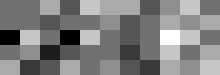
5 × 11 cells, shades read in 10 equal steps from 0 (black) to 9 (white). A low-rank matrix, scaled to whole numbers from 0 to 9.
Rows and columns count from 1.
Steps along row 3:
up down down up down down up up down down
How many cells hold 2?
3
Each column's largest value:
6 7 6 6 7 6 6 4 9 7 7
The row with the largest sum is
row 1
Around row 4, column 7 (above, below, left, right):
3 3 4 4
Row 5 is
6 2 3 6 4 5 3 2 6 5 7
